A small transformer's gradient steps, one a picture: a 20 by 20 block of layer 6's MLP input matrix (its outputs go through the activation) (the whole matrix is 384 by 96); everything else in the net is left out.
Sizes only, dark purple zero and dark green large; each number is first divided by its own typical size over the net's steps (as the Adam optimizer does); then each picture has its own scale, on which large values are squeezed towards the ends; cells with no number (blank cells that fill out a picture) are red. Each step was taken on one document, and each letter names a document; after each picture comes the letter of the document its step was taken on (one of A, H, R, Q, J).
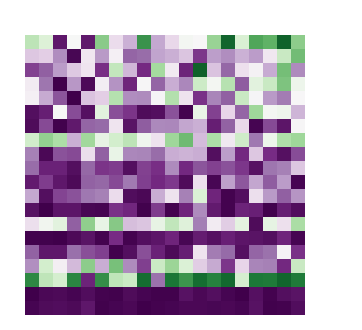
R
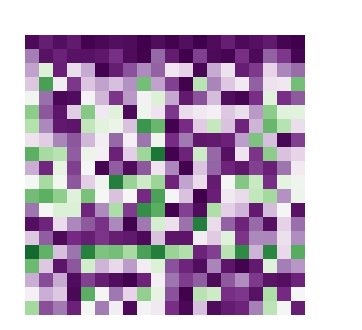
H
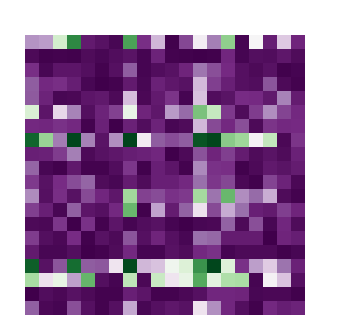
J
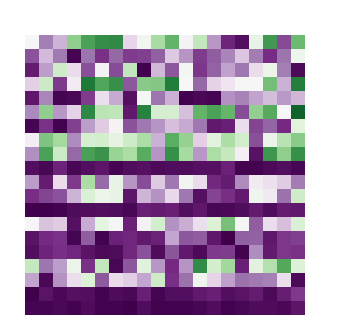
R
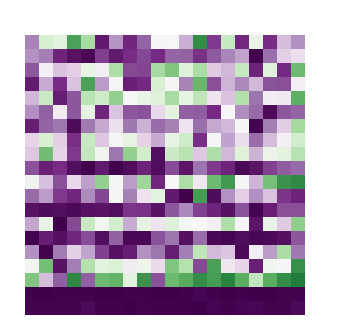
R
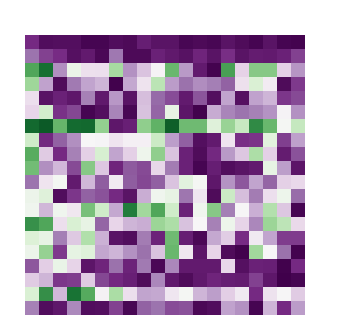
H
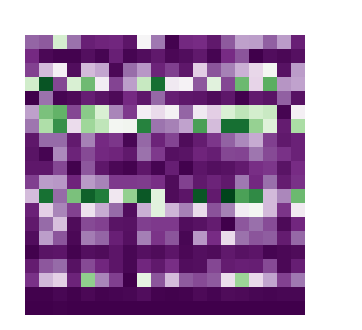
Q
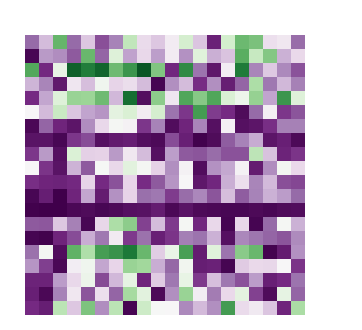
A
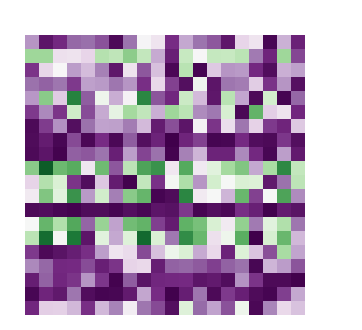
A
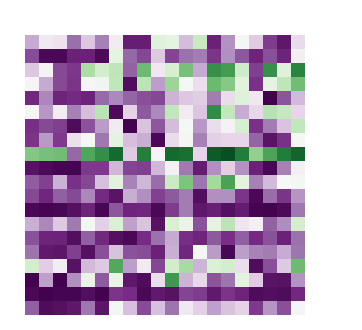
R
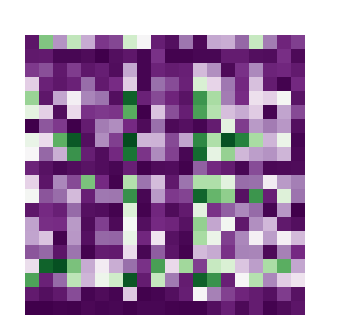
J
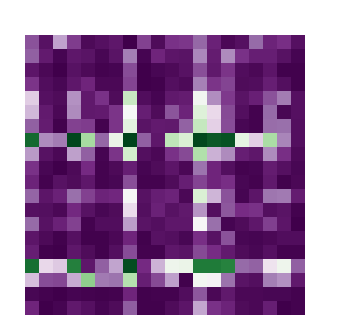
J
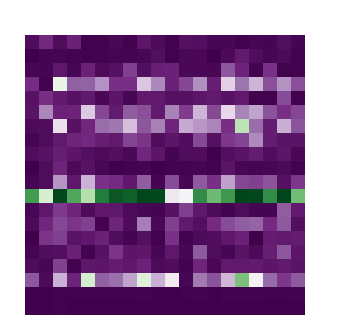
Q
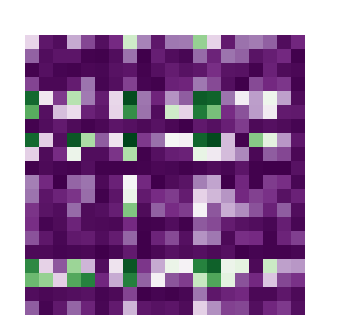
J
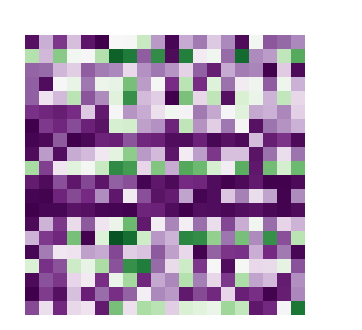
A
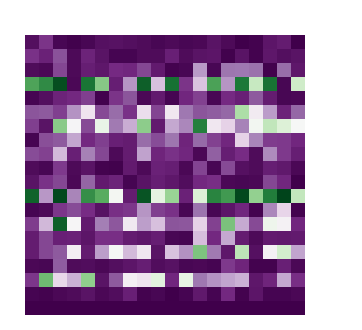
Q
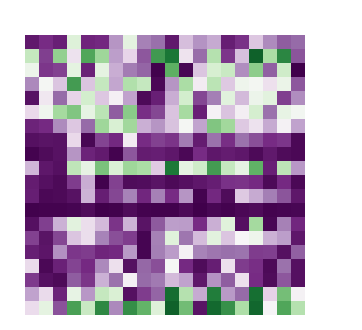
A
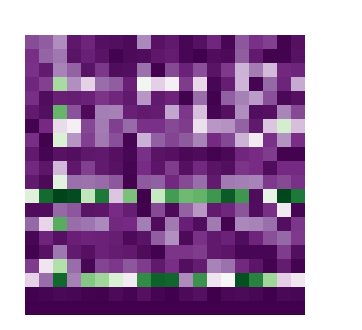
Q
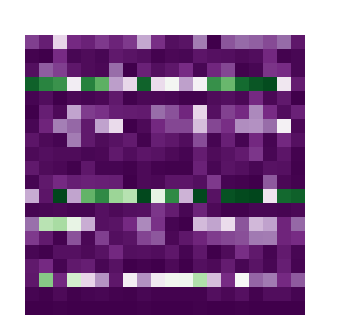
Q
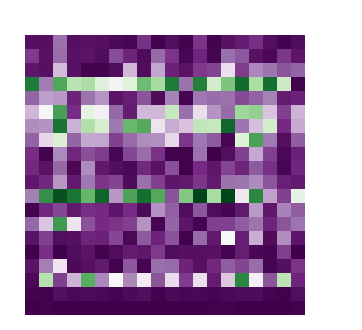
Q
